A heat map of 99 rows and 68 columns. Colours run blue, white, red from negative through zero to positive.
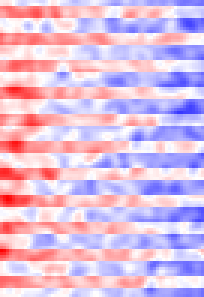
Average level on the scale: 50%. Stripes: horizontal, repeating 11 times. Lone odd cells: none. Histogram: bell-shaped. Slope: up to the left.
